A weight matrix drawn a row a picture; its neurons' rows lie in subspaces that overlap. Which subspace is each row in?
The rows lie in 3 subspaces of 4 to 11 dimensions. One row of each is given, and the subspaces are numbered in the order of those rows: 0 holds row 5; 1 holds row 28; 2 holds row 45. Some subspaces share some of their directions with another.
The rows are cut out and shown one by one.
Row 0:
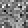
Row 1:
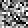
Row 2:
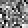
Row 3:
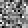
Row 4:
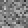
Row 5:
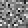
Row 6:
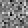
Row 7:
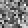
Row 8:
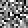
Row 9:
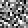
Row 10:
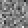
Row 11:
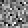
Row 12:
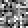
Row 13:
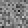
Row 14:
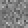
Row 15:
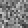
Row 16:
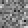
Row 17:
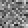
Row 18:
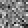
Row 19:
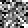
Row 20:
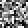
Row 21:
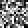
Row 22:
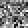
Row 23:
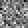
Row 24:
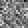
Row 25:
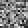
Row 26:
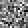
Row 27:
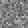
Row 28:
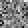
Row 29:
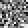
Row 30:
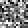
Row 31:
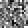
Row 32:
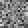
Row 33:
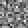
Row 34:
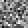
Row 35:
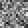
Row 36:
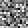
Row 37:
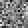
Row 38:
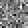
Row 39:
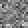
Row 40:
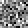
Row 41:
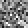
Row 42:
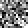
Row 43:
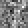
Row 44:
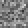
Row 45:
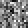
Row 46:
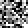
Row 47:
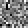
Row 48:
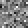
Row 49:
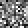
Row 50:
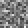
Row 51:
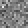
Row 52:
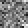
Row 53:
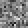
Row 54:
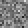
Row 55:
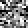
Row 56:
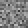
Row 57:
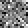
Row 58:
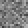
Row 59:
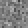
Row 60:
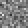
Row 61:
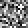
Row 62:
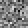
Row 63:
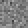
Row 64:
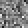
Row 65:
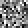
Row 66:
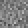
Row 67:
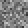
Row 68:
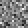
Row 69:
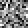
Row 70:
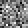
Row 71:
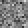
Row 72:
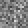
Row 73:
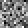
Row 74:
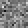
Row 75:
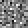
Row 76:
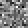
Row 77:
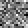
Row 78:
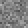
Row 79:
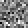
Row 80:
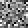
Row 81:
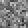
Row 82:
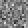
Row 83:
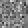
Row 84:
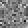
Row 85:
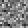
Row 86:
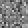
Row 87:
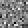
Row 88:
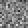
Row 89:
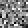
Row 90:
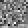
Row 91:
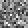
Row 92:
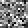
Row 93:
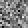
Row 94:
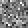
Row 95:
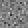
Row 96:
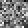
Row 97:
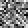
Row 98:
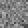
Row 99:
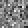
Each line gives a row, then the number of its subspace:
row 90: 0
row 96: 1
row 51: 2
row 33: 2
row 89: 1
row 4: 0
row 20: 2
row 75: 2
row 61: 2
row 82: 1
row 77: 0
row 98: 0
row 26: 2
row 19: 1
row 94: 1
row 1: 1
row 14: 2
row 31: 2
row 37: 0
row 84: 2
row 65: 0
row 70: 1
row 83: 0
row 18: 1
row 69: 2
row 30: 2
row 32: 0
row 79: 2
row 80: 1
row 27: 1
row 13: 1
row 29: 0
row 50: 2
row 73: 1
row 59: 2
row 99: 2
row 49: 2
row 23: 0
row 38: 2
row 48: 2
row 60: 2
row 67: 1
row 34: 0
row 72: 2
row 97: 0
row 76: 2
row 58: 0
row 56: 1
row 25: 1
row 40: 1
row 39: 2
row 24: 0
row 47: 2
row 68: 2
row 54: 1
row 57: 1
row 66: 1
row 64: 1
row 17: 0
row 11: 1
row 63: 2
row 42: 1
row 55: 2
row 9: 0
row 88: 2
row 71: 1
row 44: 2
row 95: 0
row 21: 2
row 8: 0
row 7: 1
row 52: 1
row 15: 0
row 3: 0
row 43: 2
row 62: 2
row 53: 2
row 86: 0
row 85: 2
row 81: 2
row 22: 2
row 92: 1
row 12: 2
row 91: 0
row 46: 0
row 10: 1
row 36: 1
